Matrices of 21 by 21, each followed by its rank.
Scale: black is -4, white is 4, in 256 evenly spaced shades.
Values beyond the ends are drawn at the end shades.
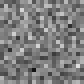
full rank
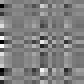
one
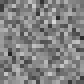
full rank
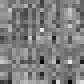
three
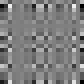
one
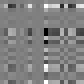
one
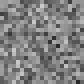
full rank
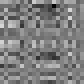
three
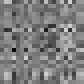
three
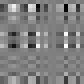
one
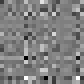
three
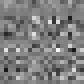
three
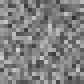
full rank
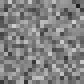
full rank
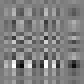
one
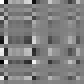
one
